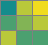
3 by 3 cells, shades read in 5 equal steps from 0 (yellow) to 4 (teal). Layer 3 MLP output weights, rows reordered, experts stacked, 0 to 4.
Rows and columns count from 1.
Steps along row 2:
down down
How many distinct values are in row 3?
2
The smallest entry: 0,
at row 1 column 3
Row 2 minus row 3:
2 -1 -2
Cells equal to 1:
3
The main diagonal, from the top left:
4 2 3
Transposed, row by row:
4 3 1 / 1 2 3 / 0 1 3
